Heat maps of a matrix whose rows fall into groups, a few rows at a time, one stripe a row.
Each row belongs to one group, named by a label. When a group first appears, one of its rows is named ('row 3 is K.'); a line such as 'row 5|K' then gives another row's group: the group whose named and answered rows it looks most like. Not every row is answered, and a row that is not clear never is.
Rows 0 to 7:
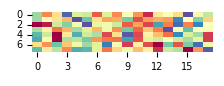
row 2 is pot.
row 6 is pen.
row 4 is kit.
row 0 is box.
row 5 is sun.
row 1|kit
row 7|kit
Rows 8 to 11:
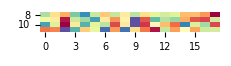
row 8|sun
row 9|sun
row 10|kit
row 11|pot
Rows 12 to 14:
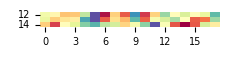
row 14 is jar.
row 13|sun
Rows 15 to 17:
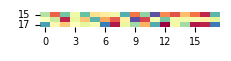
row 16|sun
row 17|kit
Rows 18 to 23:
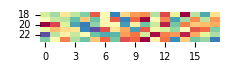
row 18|pen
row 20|jar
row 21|sun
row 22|pen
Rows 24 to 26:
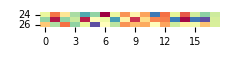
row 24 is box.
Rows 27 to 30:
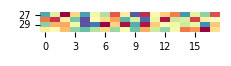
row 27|kit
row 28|jar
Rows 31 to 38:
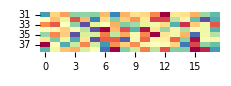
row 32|pen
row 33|jar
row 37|pot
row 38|kit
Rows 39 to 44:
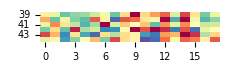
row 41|box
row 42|pen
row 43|jar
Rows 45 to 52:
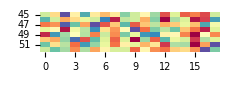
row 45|jar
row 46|kit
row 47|pot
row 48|sun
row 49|jar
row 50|pot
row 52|pen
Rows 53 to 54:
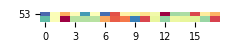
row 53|kit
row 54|sun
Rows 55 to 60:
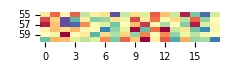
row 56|pot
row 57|pot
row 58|pen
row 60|box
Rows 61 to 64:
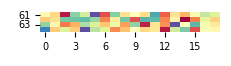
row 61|box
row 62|jar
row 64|kit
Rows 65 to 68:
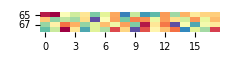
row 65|jar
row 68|kit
